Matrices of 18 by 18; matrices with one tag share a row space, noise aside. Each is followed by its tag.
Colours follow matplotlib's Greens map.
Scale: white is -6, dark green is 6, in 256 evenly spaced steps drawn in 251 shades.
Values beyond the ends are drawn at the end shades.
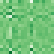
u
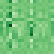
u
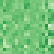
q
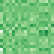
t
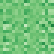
q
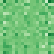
q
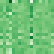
u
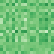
t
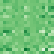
q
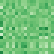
t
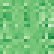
q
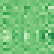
q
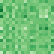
t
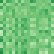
t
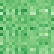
t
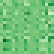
q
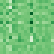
u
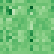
u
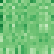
t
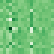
u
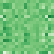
q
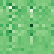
u
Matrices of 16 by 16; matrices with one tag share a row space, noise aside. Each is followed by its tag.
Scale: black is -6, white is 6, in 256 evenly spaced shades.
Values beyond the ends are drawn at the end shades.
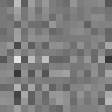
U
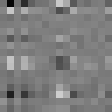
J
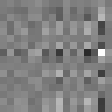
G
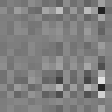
G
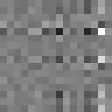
G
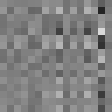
G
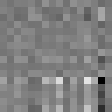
G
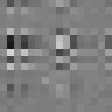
J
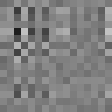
U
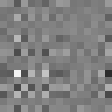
U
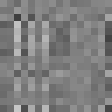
U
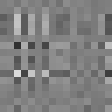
U
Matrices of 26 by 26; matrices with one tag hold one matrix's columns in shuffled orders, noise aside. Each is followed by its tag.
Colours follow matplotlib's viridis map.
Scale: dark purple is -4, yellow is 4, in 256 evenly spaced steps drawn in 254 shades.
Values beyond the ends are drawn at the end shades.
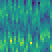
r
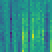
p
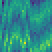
r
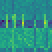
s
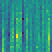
p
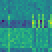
s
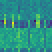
s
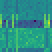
s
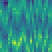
r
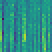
p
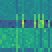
s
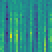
p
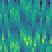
r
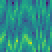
r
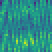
r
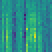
p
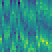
r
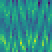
r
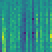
p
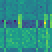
s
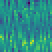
r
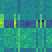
s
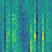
p
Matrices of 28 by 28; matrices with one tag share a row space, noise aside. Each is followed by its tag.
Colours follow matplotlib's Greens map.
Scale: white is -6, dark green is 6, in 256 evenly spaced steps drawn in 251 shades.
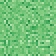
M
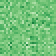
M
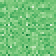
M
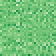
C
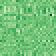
C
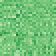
C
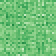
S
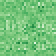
S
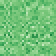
M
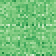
S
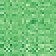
M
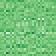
S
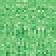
S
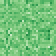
M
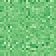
M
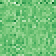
C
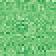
S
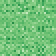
S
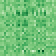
S
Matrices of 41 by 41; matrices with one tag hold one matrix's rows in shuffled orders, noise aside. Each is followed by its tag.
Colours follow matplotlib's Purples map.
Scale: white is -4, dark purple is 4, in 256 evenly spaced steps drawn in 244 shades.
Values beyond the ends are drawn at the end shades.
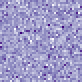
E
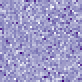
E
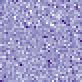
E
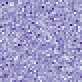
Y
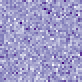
E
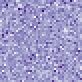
Y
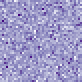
Y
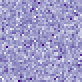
Y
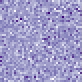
E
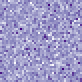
E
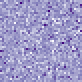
E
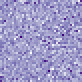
E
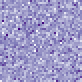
Y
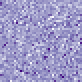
E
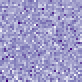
Y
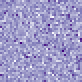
E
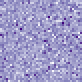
E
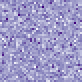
Y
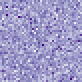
Y
